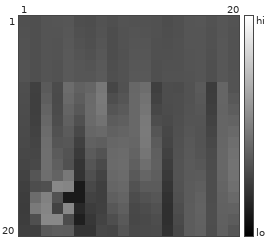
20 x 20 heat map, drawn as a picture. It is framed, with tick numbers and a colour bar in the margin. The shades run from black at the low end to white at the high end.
Mirror symmetry: none. Slope: none. Odd patch: rougher, in the bottom left. Grain: streaks running down. Seam: horizontal, 30% of the way down, the top part calmer. Roughest part: bottom left.
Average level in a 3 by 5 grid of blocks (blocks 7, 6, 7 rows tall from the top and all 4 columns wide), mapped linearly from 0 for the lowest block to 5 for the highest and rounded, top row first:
2 3 2 2 2 | 2 4 5 2 3 | 3 0 3 1 4
